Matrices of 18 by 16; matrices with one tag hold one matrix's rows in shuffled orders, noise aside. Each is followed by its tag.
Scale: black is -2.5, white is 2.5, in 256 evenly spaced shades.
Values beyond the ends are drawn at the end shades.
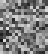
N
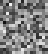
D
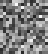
D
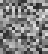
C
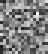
N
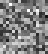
N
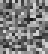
C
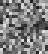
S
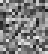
N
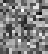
C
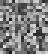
C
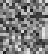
S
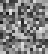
D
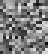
C
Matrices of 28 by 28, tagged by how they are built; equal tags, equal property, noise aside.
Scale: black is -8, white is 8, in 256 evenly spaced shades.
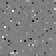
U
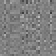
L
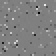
U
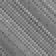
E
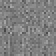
L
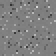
U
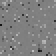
U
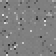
U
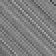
E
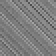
E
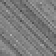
E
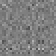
L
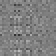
L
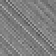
E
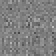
L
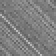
E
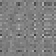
L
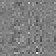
L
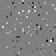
U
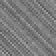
E
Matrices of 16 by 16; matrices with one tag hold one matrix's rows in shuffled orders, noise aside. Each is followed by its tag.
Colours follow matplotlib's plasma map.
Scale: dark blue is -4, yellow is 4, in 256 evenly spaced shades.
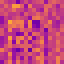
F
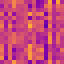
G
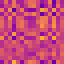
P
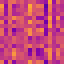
G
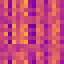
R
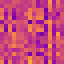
G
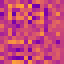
F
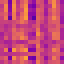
R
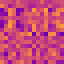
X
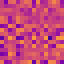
X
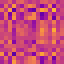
P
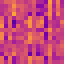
G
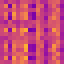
R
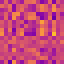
P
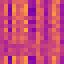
R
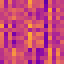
G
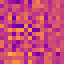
F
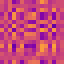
P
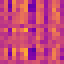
R
